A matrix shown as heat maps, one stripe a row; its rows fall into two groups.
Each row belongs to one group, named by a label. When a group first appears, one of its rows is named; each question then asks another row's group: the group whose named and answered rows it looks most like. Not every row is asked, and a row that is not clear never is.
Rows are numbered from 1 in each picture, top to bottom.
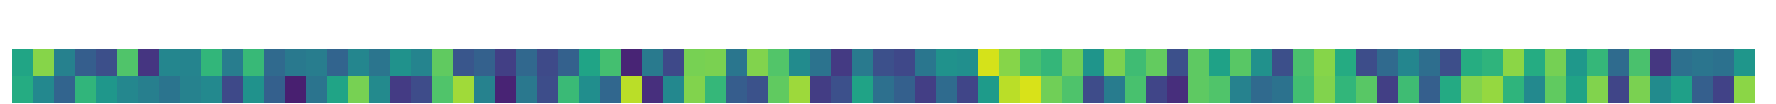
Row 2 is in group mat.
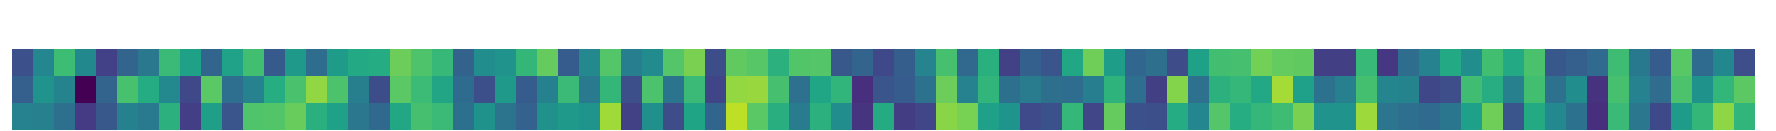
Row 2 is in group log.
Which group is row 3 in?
log
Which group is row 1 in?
log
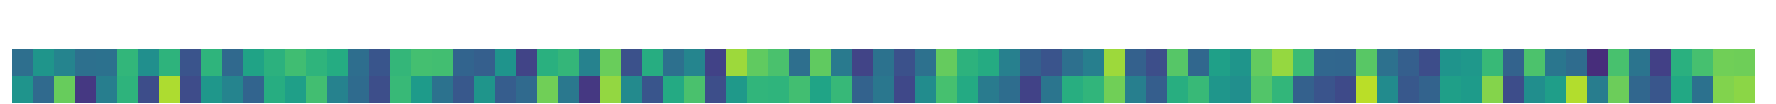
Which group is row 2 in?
log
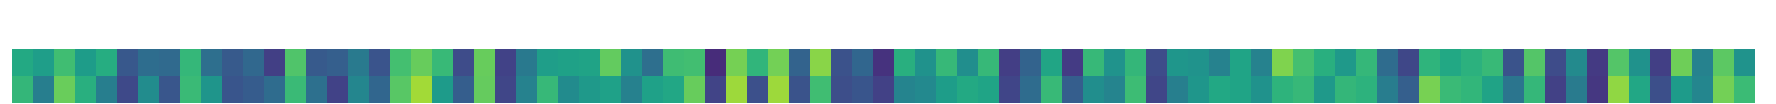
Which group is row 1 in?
log
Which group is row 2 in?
log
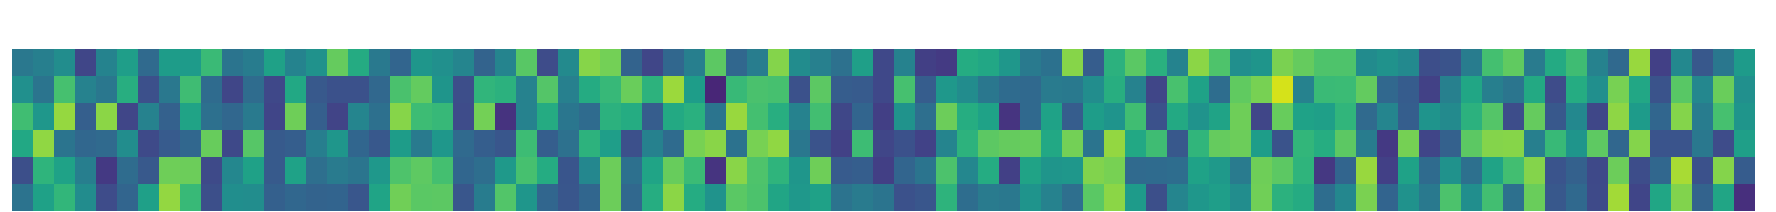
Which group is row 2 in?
log
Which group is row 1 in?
mat
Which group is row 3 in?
log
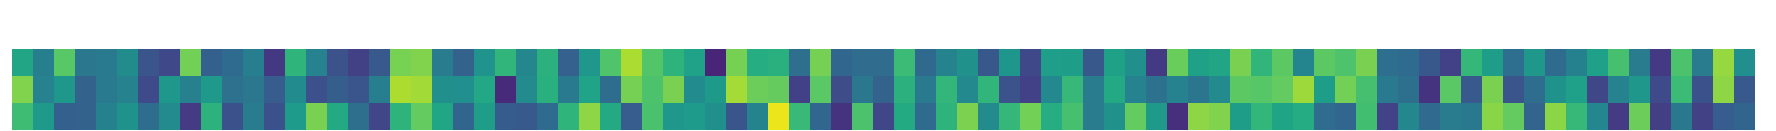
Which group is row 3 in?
mat
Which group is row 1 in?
log
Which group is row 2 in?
log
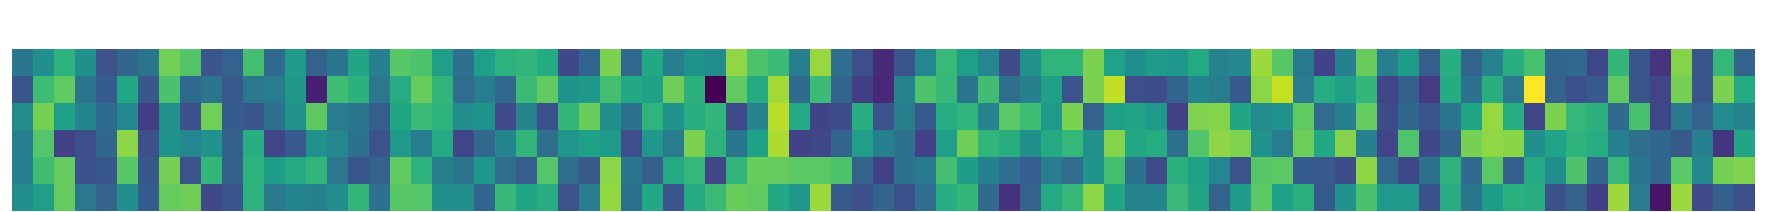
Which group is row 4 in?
mat
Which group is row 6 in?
log
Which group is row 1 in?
log
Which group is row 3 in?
mat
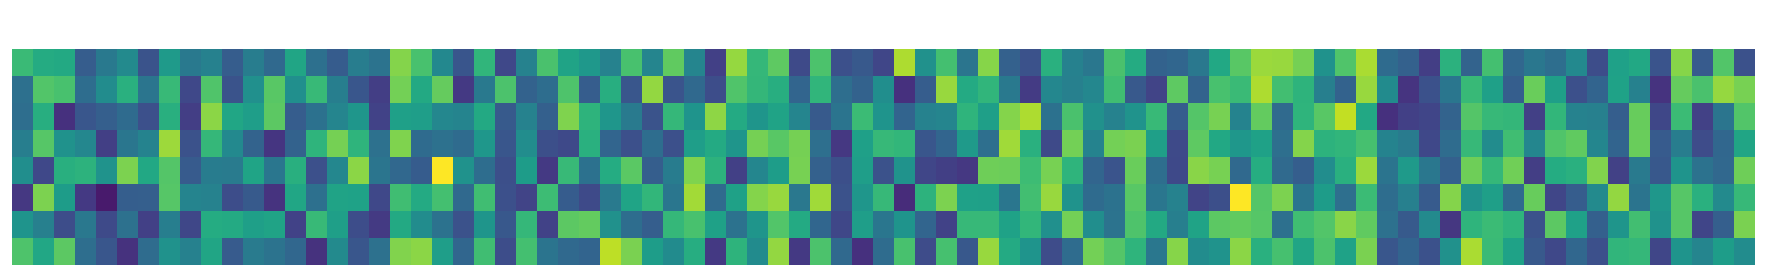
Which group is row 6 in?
log
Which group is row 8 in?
log
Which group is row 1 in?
log
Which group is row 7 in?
mat
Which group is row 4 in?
mat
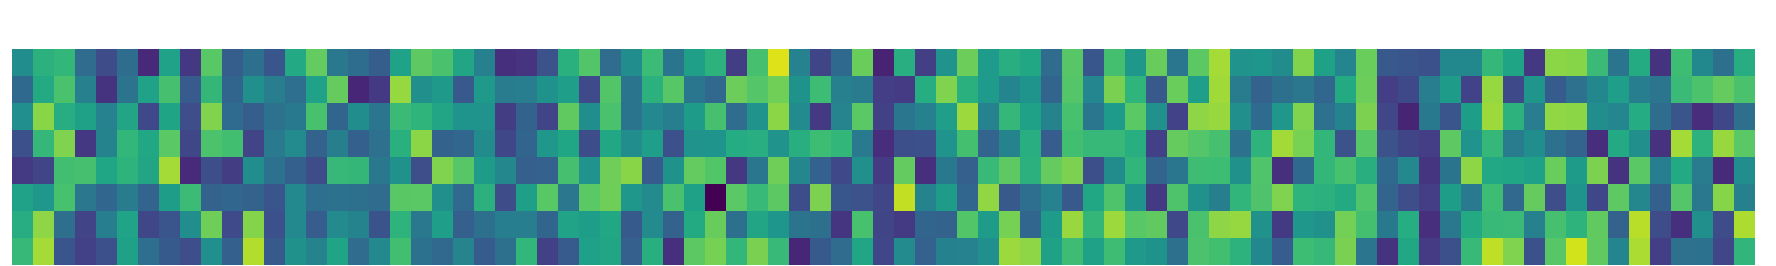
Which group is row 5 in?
mat
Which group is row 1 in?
mat
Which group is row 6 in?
log
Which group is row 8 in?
mat
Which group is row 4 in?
log
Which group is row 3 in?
mat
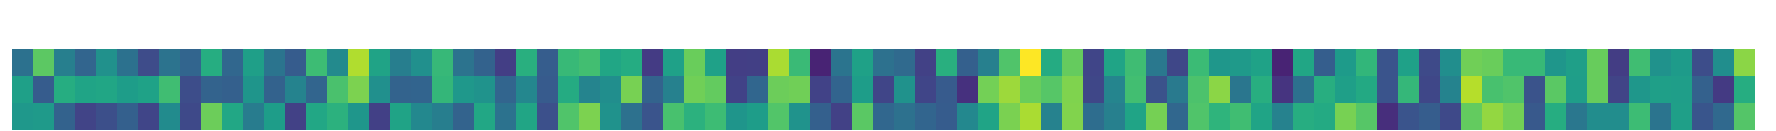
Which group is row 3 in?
mat
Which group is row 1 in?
mat
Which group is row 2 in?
mat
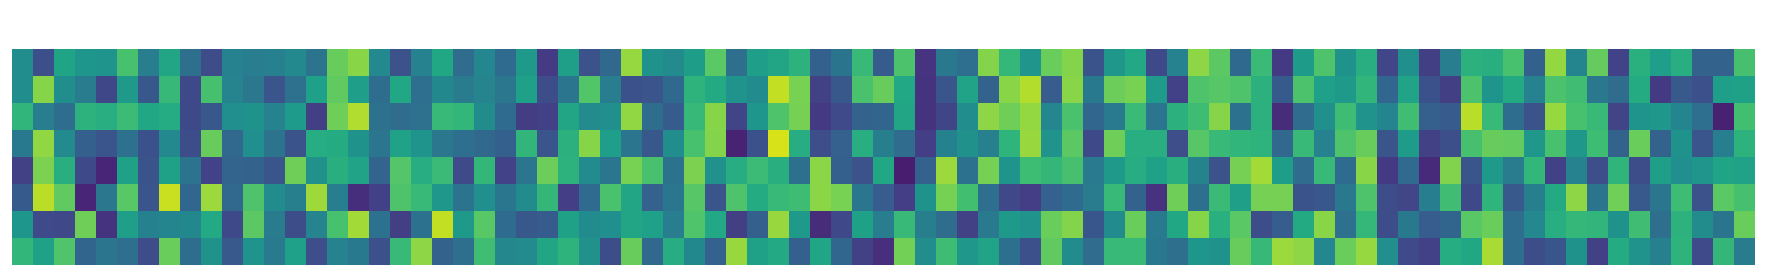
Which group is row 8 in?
log
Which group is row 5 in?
log
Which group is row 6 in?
log
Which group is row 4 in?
mat
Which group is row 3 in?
mat
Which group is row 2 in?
mat
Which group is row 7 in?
mat
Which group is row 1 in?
mat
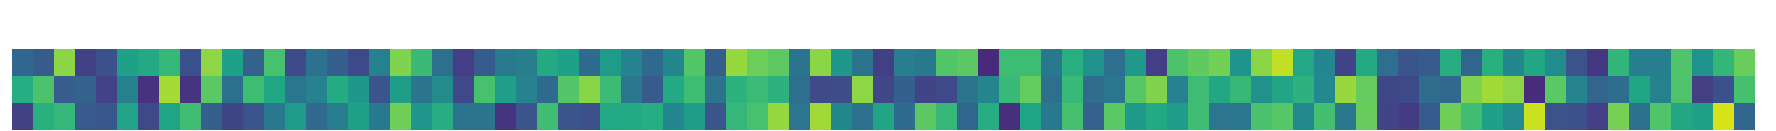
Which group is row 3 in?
log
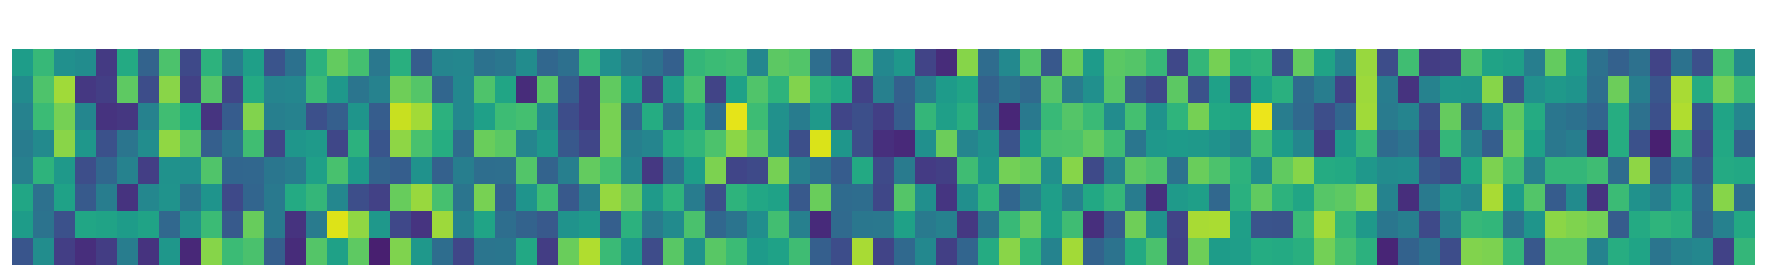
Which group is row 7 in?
mat
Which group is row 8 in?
mat
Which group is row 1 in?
mat
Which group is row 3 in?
log
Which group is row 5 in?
mat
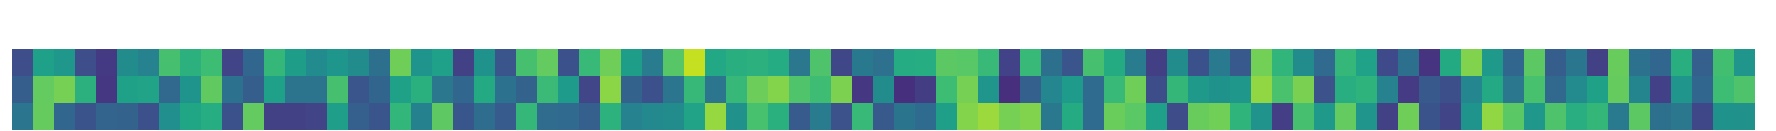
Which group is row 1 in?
log
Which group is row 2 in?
log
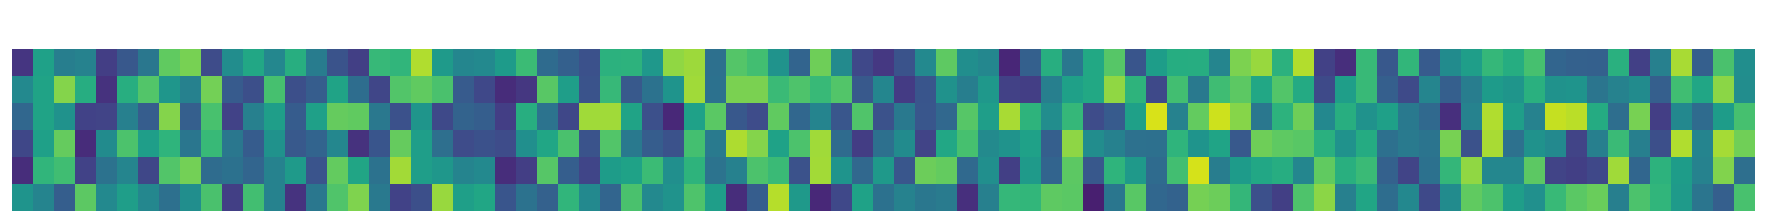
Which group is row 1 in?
log
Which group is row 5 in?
log
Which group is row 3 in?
mat
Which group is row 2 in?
log
